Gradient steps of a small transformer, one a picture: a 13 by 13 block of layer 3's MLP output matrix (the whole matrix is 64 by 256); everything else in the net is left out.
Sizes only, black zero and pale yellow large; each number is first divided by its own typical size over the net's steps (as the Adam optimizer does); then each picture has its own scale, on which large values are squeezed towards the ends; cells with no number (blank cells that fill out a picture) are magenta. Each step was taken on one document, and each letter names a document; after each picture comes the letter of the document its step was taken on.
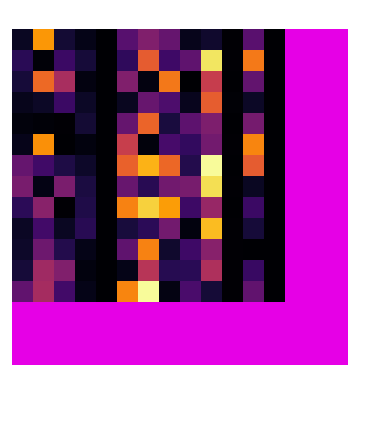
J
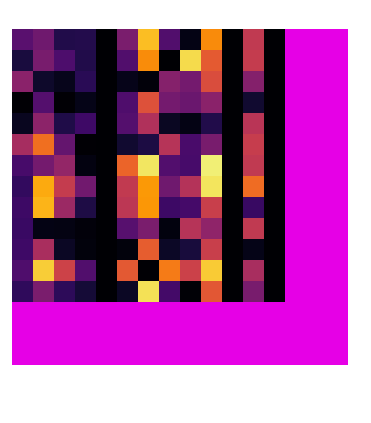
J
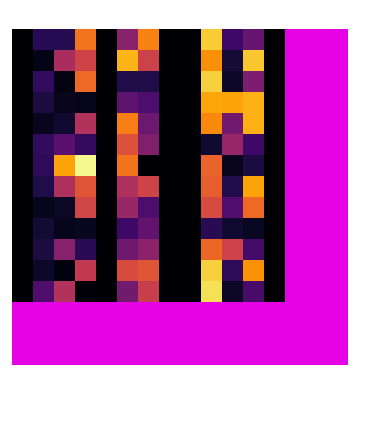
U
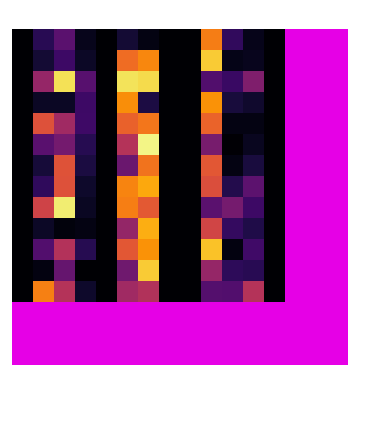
U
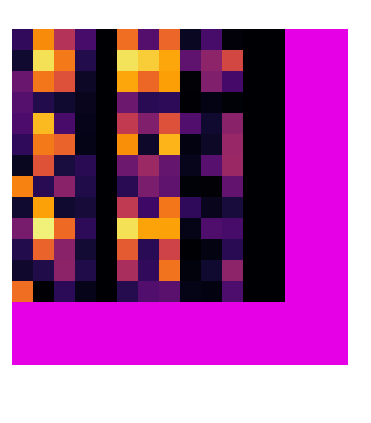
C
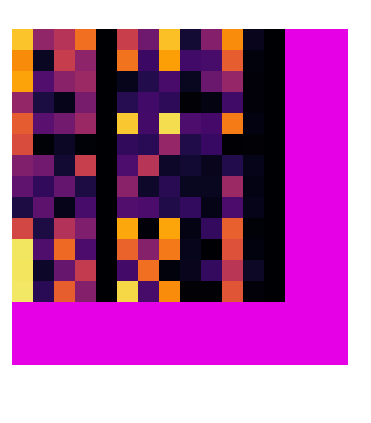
C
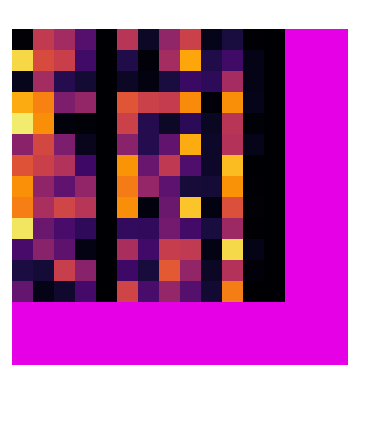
C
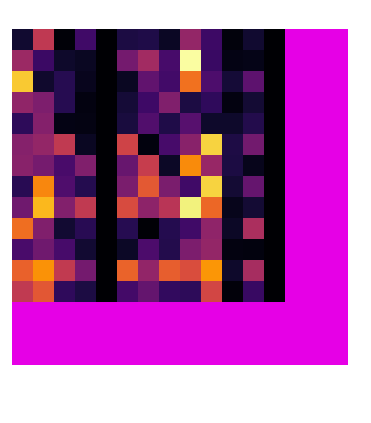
J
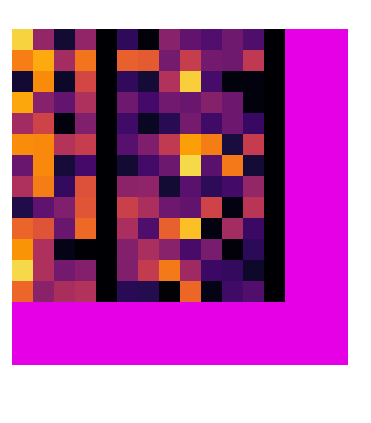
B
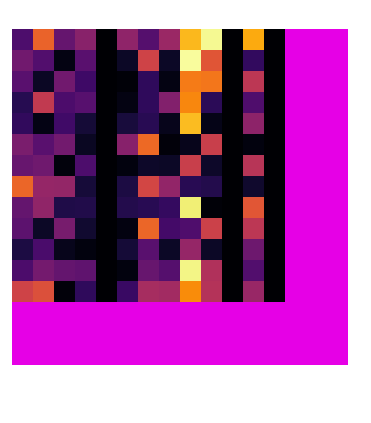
J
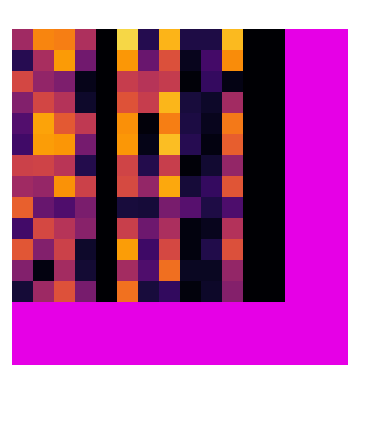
C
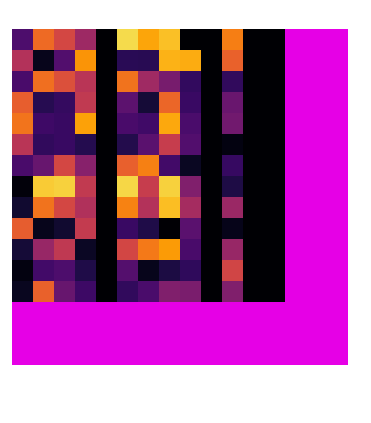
C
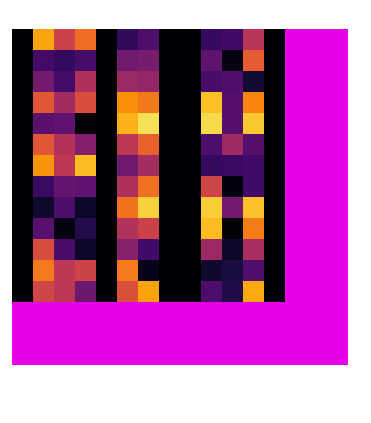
U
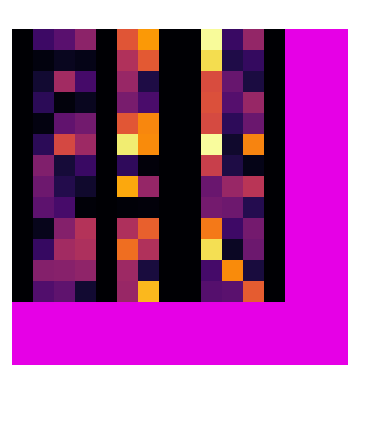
U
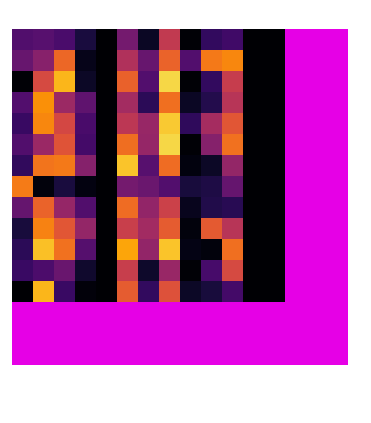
C
